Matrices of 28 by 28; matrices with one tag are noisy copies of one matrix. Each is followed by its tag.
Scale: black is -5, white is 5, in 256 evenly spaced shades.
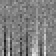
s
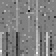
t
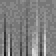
s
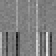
t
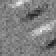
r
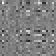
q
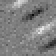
r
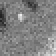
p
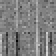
t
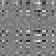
q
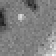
p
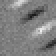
r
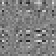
q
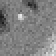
p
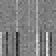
t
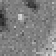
p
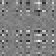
q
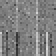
t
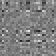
q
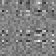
q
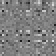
q
